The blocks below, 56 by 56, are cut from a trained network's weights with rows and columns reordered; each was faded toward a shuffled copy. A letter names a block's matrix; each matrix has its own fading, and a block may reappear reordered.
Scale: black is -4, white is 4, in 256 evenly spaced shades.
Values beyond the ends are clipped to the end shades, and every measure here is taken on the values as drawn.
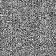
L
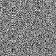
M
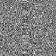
M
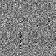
M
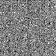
L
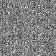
L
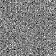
L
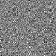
M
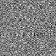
M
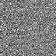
M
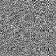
M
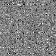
L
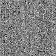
L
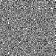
M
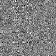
M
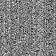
L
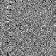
M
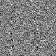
M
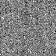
L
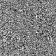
L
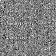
L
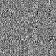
M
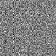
M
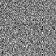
M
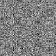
M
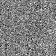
L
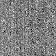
L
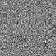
M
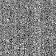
L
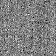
L
